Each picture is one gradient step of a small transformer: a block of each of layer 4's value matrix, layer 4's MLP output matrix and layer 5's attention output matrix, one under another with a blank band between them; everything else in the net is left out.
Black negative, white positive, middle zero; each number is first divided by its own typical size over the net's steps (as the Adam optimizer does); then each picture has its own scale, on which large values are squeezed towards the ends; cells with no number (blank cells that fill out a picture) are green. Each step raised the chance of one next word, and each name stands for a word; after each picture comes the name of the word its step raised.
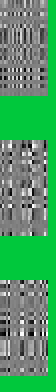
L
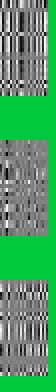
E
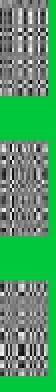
E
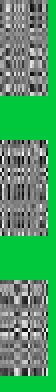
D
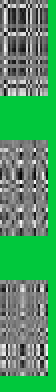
E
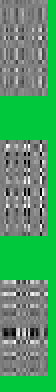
L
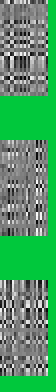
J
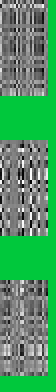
E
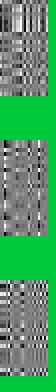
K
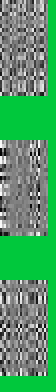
D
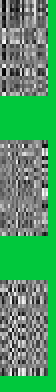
D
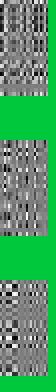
K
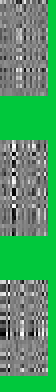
L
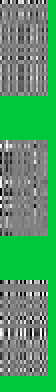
L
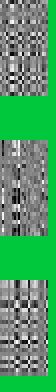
J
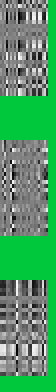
E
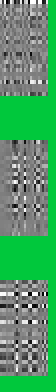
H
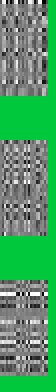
H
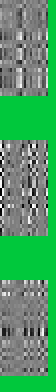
L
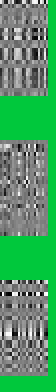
L
